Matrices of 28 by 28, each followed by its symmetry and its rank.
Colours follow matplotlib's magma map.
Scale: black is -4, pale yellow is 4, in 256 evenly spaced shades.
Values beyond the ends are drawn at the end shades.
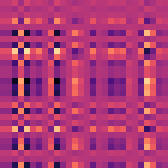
neither, rank one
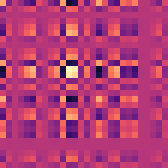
symmetric, rank one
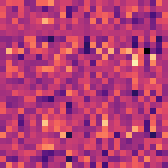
neither, rank five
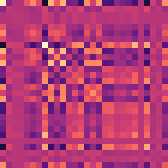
symmetric, rank two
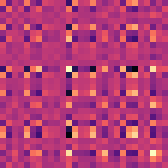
symmetric, rank two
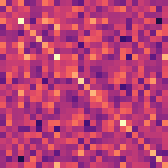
symmetric, rank five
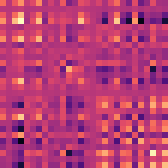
symmetric, rank two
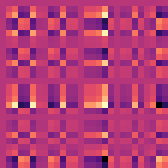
symmetric, rank one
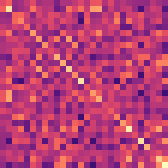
symmetric, rank five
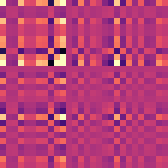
symmetric, rank one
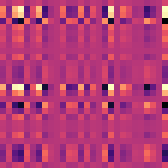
neither, rank one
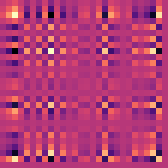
symmetric, rank one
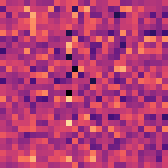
neither, rank five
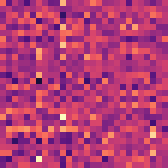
neither, rank five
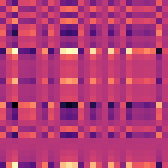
neither, rank one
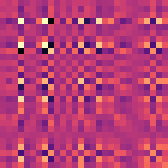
symmetric, rank two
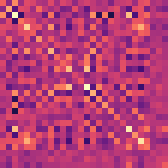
symmetric, rank five
